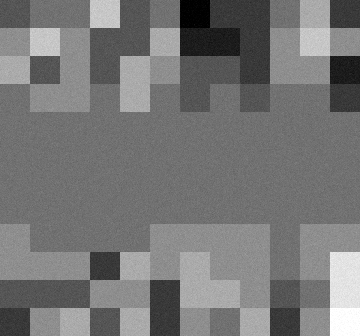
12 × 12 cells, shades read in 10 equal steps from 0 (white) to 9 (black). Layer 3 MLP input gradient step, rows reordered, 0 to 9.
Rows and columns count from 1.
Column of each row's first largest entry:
7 7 12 12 1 1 1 1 2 4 6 1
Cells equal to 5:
66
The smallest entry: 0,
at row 12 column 12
